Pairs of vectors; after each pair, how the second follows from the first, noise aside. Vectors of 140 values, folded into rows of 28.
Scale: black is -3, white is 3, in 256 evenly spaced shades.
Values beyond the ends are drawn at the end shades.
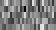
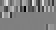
partly zeroed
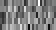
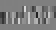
partly zeroed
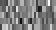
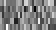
reversed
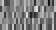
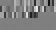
partly zeroed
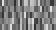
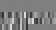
partly zeroed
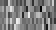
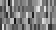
reversed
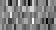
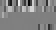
partly zeroed
